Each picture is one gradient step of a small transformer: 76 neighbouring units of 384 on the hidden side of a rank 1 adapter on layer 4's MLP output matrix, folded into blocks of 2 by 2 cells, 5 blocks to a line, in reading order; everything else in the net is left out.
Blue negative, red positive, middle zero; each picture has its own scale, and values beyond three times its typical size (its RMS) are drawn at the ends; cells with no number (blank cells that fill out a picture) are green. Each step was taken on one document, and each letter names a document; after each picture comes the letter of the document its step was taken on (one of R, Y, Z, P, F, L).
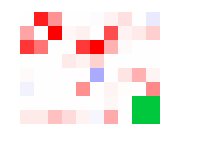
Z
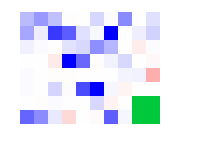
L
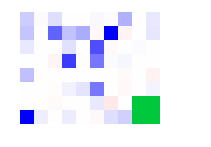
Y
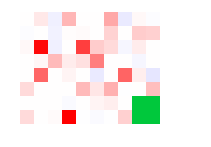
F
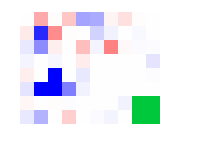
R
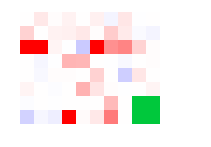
Z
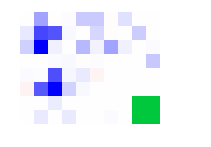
R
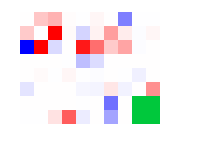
Z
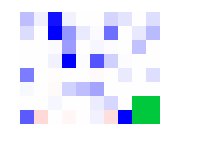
Y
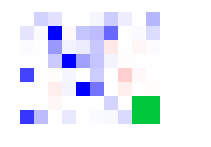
L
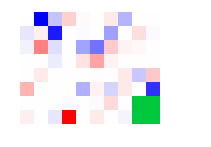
F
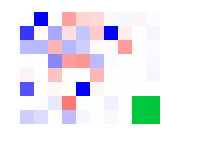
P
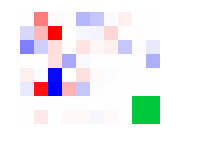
R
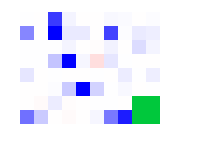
Y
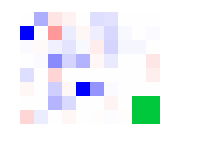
L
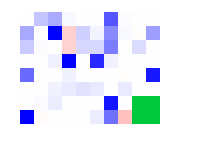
Y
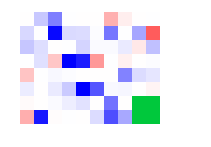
L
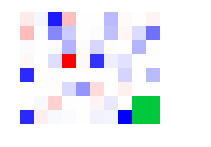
Y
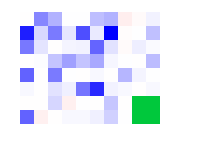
L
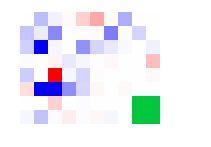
R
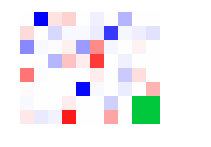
Z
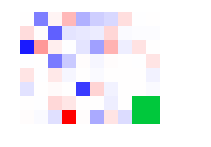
P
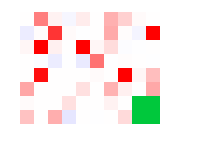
F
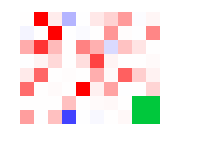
F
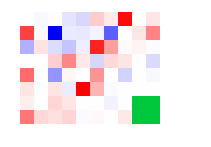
L
